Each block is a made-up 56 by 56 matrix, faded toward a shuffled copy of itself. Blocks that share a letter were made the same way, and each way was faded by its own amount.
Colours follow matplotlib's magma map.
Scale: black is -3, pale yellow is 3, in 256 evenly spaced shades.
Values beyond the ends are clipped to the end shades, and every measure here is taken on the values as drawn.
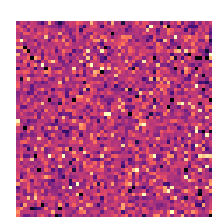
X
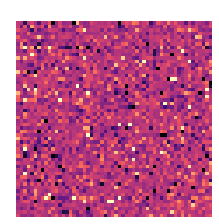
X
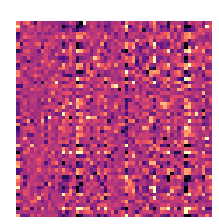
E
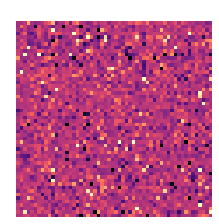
X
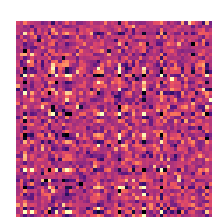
E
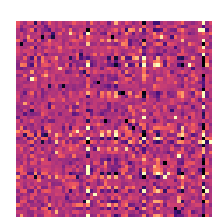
E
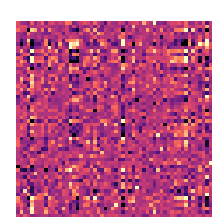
E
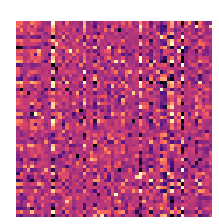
E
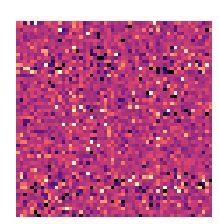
X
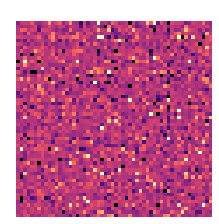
X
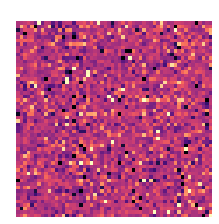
X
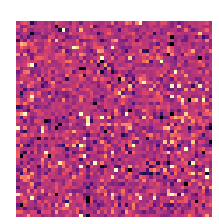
X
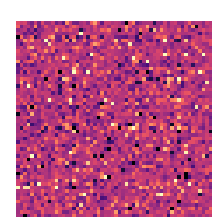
X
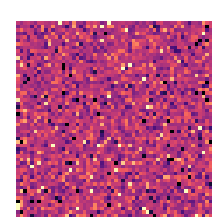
X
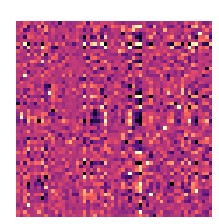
E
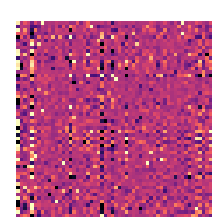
E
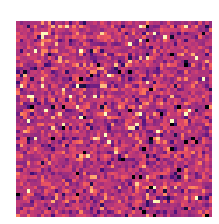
X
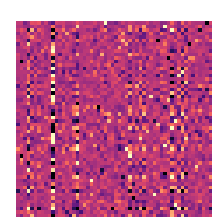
E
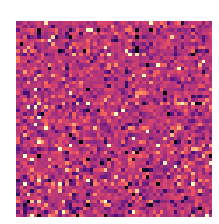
X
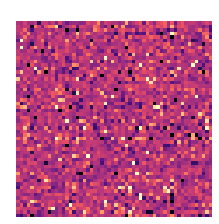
X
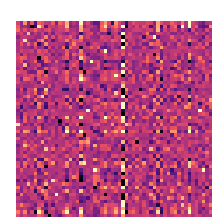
E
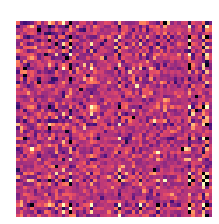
E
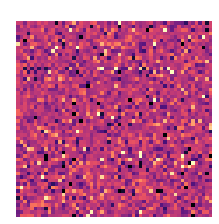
X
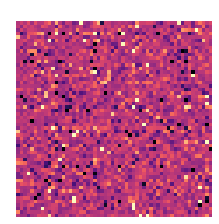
X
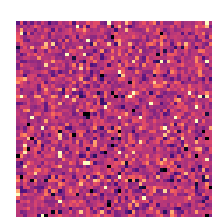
X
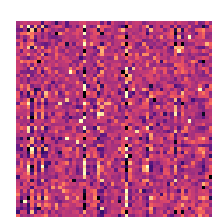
E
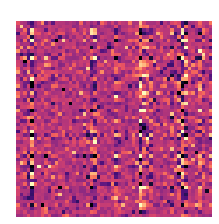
E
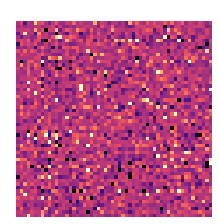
X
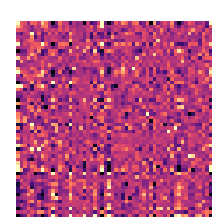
E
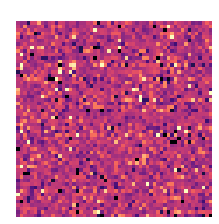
X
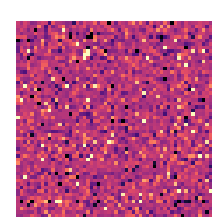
X
